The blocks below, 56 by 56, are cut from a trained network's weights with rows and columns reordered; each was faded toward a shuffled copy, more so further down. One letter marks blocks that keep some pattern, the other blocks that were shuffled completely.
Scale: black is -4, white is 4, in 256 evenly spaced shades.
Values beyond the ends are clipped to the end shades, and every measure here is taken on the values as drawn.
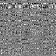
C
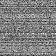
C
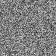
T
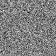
T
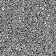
T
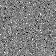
T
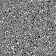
T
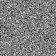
T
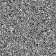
T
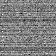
C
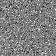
T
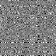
C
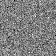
T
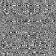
C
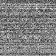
C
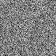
T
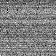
C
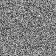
T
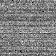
C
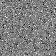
T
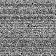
C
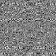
C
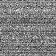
C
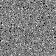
T
